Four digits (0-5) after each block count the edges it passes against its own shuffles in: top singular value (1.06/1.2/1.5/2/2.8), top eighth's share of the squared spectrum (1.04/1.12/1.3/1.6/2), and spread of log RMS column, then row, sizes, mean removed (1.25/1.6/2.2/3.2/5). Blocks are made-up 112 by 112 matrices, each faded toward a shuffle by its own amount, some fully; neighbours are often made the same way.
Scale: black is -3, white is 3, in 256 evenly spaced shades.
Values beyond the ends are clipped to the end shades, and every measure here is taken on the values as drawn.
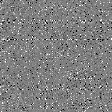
4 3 2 2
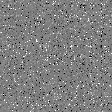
3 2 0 1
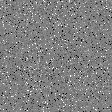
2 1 0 0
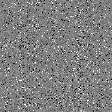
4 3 2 1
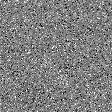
2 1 0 0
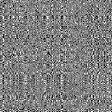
5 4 3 3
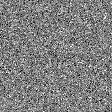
2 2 0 0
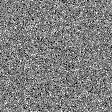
0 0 0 0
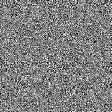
4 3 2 2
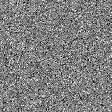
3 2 0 0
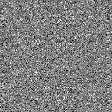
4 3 2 1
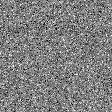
1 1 0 0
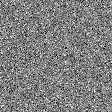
0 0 0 0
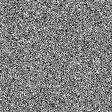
0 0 0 0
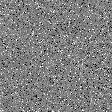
2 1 0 0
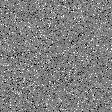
0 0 0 0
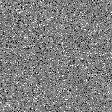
3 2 0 1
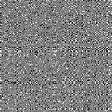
5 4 3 3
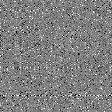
4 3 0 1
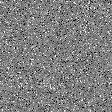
2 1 0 0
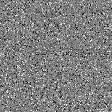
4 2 1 1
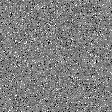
3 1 0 0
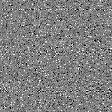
4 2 1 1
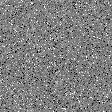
0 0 0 0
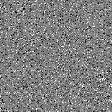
4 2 1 1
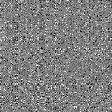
4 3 2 2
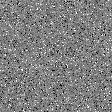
2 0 0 0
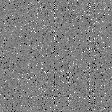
4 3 2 1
